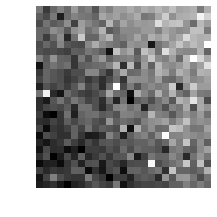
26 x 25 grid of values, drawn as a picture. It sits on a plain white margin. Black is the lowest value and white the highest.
The top right is the ninth with the highest average. The ninth with the lowest average is the bottom left. The grain is fine, like static. No single row or column stands out from its neighbours. The values follow a bell shape. Neither half mirrors the other. No regular stripes run through it. The field climbs toward the top right.
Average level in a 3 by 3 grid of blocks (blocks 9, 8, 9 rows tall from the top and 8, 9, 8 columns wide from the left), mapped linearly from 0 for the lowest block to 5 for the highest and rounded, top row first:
245 / 124 / 013
